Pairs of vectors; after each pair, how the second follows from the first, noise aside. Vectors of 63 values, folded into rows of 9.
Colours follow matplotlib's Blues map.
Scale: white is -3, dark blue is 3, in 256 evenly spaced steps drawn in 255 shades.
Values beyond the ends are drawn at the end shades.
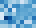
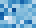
negated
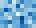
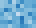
shrunk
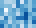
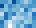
shuffled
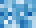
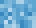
shrunk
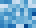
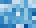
copied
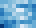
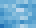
shrunk
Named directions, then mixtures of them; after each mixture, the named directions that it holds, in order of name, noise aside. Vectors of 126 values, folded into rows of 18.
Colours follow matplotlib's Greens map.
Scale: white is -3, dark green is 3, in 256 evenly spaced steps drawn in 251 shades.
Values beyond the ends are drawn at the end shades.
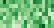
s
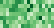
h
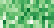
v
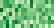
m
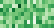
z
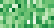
z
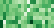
h, v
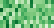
m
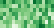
s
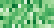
h, z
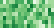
h, s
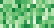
h, z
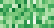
z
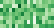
z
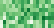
v
